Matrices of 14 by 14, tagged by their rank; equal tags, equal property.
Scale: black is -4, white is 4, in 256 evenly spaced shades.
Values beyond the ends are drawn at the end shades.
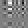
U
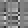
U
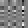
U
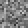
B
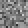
B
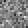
B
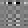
U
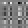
U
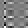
U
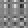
U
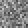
B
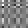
U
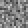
B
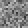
B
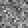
B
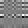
U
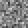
B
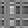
U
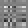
U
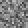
B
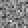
B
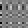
U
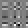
U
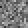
B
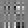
U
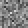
B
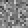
B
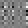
U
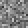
B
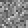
B
